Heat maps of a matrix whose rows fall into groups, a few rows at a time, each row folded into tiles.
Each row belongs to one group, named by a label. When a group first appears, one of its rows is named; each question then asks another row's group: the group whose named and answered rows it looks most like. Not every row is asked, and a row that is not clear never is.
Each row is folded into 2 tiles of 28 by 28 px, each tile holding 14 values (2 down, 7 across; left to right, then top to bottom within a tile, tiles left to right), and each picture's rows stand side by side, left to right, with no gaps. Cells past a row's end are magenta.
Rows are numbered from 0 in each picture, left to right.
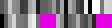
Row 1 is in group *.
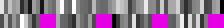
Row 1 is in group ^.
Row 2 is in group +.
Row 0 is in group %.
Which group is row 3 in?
+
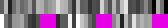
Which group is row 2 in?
%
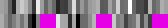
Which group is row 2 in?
^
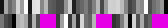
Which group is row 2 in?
+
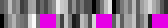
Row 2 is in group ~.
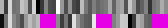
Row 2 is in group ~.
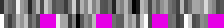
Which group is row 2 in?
*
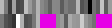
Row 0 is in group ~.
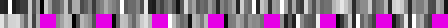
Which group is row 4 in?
*
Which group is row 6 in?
+
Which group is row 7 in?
+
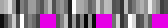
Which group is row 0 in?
+
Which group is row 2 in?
~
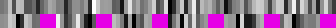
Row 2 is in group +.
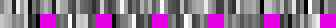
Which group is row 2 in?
+
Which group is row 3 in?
~
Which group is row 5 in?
%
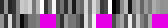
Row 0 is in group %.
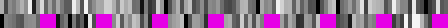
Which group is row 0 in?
*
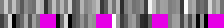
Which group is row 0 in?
^
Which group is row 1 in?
^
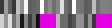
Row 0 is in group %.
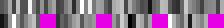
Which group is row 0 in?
*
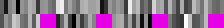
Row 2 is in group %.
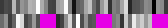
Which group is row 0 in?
~
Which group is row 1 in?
+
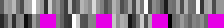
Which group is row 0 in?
+
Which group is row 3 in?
*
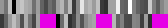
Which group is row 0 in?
*
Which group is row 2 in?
^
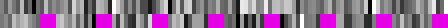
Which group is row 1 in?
%
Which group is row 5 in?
+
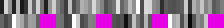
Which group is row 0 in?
*
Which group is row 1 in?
~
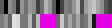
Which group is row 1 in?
~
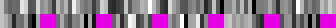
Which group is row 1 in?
%
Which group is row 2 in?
~
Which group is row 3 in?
+
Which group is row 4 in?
%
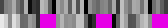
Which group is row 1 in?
%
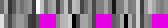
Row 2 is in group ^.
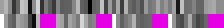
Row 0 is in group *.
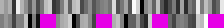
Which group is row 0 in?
%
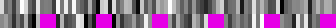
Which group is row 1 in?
%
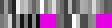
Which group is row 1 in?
~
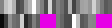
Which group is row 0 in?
+
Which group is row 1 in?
~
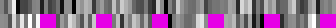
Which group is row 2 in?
%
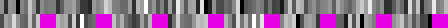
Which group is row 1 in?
^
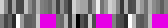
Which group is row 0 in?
~
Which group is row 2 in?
~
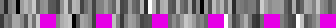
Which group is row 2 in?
*
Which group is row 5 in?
~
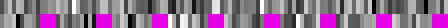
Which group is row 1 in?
%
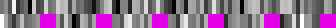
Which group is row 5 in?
+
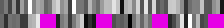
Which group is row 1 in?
%
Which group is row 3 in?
+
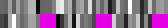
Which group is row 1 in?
+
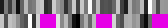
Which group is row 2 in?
*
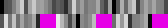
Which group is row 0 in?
~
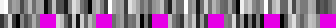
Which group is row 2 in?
%
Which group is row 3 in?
^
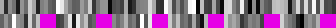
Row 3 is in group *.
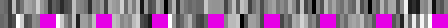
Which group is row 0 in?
~
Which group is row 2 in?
%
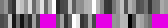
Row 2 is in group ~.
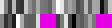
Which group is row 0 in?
~
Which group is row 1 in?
^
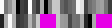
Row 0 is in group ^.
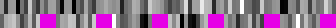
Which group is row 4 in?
^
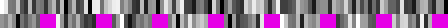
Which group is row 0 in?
^
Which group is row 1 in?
*
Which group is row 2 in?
^
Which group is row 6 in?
+
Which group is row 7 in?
+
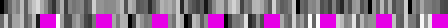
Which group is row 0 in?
~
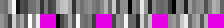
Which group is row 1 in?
+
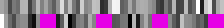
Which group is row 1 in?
^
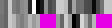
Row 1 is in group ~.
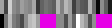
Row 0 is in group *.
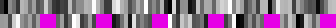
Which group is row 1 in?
~
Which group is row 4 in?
^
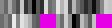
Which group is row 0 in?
+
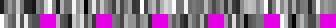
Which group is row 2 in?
*
